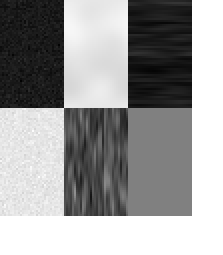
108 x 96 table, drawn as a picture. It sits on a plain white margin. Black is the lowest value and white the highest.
It is made of 2 by 3 panels. Panel 1,1: very low, fine-grained, faint in contrast. Panel 1,2: very high, smooth, faint in contrast. Panel 1,3: very low, streaked across, faint in contrast. Panel 2,1: very high, fine-grained, faint in contrast. Panel 2,2: low, streaked downward. Panel 2,3: middling, flat.
